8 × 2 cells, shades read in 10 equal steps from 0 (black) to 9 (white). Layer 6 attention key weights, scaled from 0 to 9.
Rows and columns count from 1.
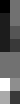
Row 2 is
1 4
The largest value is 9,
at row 7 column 1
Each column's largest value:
9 5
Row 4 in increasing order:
1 2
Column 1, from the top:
0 1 1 1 4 4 9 6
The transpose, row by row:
0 1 1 1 4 4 9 6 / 4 4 3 2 4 4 5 2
